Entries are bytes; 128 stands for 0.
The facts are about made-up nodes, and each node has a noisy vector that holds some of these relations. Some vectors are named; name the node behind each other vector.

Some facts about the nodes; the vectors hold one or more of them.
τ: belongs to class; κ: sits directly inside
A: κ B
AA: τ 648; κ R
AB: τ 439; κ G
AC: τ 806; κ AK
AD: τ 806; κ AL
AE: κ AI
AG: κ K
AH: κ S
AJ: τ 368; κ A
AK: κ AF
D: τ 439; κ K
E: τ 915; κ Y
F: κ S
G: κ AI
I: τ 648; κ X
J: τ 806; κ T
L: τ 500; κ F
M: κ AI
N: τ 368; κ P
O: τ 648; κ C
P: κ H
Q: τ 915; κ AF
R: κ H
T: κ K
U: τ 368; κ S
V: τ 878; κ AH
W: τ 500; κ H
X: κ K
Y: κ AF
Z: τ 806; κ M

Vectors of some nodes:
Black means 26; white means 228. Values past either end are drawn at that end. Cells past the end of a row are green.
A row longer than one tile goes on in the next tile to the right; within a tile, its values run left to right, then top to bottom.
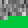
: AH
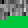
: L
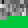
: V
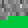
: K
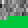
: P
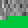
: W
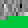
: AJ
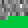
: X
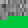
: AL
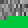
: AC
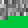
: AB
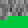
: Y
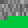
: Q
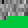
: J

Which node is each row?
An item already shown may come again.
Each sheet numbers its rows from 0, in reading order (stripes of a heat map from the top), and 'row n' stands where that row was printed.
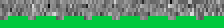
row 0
Y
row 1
AJ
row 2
AK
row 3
B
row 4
H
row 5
U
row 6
V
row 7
E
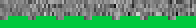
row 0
AF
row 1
AC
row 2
C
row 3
AK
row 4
A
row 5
O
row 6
F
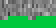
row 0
S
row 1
AD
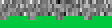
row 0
G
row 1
M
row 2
L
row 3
Z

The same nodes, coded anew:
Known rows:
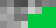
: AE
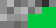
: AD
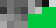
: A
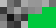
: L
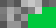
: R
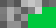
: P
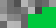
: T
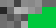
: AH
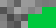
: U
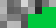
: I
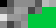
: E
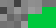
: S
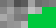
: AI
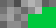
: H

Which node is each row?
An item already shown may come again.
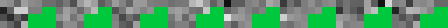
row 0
V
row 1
H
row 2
U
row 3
W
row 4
AK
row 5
AF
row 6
A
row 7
AH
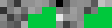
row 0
F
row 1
AC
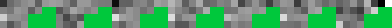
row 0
Q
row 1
U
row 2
Y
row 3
O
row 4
AL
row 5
C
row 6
AJ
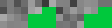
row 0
B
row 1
S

